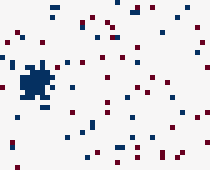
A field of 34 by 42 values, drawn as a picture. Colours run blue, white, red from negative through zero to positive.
Stripes: none. Dips: one, in the middle left. Odd rows or columns: none. Ninth with the lowest average: middle left. Mirror symmetry: none. Roughest part: middle left.
